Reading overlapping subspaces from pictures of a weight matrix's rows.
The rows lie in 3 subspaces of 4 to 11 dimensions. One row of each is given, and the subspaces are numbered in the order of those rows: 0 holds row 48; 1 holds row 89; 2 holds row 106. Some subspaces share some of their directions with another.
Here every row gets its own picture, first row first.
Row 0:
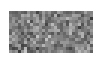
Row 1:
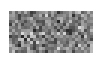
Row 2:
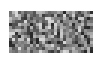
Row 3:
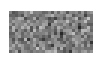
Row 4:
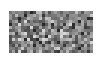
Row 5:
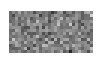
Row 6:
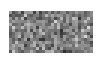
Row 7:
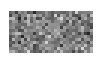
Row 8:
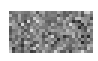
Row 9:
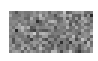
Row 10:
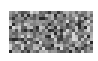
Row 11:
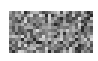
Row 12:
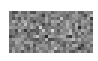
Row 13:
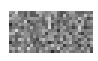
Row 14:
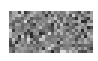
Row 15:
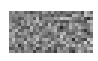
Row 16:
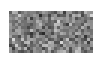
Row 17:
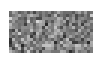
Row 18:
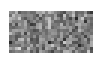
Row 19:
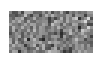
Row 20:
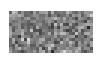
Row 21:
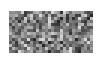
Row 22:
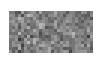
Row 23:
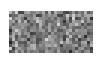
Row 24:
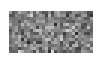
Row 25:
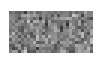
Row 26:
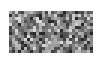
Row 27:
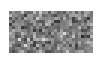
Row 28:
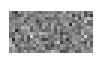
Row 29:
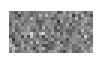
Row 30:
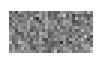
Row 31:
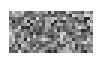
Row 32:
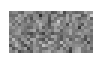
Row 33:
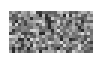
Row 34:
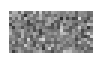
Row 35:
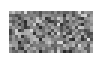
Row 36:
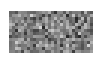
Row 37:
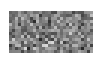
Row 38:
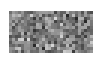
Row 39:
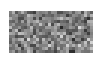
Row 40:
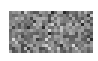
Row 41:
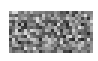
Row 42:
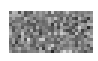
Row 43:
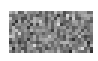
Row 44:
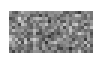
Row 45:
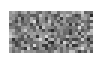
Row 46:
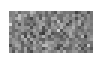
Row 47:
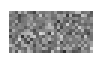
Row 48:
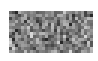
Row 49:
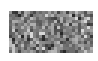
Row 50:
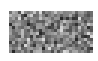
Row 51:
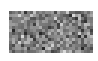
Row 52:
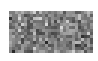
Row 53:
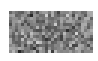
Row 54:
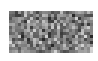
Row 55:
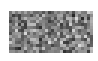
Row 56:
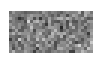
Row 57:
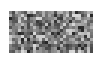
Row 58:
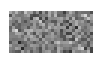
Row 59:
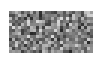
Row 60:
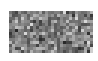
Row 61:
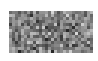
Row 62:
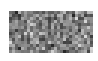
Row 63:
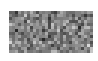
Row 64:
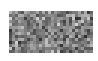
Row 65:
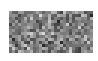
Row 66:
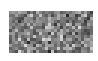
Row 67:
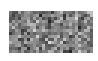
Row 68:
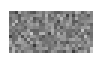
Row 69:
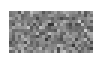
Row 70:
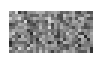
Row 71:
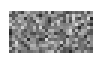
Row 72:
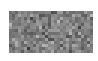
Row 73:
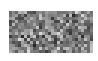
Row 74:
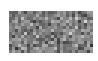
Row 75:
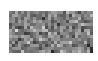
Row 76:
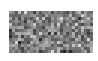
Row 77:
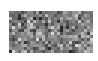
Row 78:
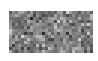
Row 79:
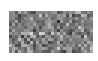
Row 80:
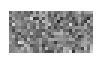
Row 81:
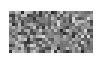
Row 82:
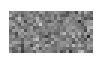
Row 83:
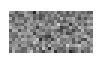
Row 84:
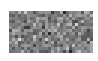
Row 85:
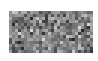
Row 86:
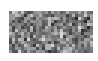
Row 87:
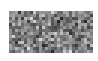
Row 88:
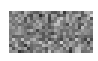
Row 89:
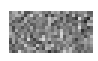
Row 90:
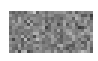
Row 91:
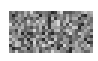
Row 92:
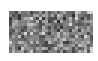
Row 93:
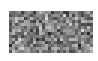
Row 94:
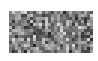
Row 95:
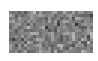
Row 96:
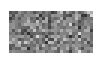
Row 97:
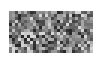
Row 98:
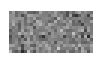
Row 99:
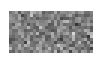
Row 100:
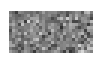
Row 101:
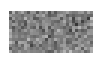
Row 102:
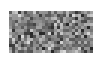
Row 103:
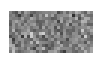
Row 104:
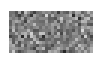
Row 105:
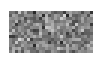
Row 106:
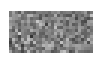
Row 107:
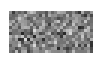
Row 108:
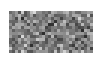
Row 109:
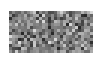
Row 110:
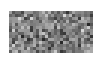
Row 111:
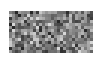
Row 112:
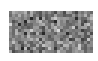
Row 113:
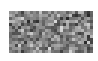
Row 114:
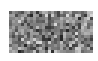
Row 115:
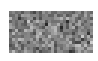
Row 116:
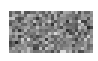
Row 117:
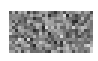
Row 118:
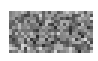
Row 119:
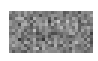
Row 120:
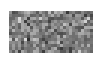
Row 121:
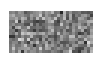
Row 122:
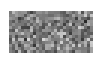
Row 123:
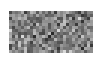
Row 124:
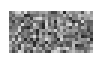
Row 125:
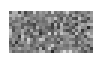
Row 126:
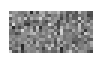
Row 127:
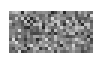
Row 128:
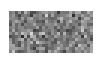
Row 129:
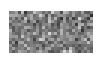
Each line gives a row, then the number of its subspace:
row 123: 0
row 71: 0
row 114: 1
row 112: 0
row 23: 0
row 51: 0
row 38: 0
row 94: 2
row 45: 0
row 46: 0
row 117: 0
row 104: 1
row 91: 0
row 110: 0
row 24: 1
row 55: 0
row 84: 2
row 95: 2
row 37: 0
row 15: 2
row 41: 0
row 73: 2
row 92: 0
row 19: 1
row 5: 0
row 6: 2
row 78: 0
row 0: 2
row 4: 0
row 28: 0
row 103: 1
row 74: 0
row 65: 1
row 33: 0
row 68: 0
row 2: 0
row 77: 2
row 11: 1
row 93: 0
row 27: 2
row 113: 2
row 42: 1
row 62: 0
